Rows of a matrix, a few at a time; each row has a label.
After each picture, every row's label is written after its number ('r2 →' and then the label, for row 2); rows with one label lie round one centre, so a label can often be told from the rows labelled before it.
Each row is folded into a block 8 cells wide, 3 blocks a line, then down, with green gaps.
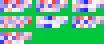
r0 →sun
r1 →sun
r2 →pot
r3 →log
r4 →pot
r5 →sun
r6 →sun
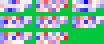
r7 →pot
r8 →log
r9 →pot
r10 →sun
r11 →sun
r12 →sun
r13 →sun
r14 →log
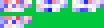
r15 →sun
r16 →pot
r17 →pot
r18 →sun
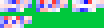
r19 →pot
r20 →sun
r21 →pot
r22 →sun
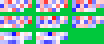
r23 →log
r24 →log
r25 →sun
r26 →log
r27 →sun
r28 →sun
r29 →pot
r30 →pot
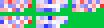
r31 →log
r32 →pot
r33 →log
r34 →log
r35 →pot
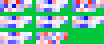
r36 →sun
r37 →pot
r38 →sun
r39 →pot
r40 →pot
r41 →pot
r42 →pot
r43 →log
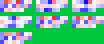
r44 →sun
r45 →pot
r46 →pot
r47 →pot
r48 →sun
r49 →sun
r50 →sun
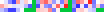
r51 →pot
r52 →log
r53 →sun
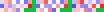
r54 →log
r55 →log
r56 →log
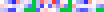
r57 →pot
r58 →sun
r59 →pot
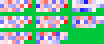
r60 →log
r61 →log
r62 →pot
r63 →log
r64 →log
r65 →sun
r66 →log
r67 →sun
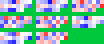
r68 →pot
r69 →pot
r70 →log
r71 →sun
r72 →log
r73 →pot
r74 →pot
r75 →log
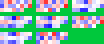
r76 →log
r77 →log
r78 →pot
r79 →pot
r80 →pot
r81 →log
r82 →pot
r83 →sun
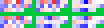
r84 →sun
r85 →sun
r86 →pot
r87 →sun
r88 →pot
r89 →pot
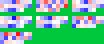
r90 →pot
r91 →log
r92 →pot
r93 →pot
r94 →pot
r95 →sun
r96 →sun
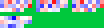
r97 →log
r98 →sun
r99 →log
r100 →pot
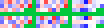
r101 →log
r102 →log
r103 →pot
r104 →log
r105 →sun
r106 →pot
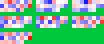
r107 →log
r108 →pot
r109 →pot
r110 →sun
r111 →sun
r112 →log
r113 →log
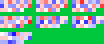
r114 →log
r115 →log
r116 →log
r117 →log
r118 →sun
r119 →sun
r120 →pot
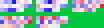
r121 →pot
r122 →pot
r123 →log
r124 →log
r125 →sun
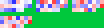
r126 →pot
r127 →sun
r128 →log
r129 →log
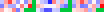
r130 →log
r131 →pot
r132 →log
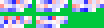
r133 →pot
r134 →pot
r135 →pot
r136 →sun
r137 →pot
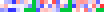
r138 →pot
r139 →sun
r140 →log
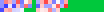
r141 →sun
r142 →log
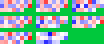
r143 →log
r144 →log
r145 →sun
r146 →log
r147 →sun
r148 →log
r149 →log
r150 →pot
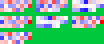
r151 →log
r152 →sun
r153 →pot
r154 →log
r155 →pot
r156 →log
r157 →log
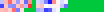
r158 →log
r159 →pot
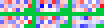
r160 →log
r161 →sun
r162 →log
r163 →log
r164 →sun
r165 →pot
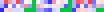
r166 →sun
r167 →pot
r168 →sun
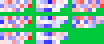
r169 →log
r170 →pot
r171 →log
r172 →log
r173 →pot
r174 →sun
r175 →log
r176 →pot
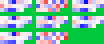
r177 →pot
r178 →log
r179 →pot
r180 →pot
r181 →pot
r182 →pot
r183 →pot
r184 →log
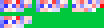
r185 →sun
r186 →sun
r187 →log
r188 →sun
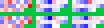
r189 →log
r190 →pot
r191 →pot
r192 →log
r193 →pot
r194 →pot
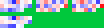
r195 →pot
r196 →log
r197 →log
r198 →pot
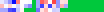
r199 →pot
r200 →sun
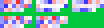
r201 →sun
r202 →pot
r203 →pot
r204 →sun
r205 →sun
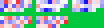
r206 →sun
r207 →pot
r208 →pot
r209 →log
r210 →log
